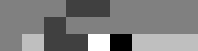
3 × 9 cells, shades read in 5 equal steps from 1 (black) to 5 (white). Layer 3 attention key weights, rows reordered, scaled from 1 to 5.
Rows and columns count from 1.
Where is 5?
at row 3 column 5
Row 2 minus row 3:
0 -1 0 1 -2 2 -1 -1 -1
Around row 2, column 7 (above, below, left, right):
3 4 3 3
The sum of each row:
25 26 29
